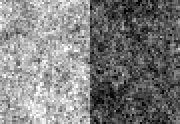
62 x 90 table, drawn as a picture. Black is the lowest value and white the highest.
Overall the values sit about 50% of the way up the scale. The texture is blotchy. The left part is higher, up to a seam about 50% of the way across.
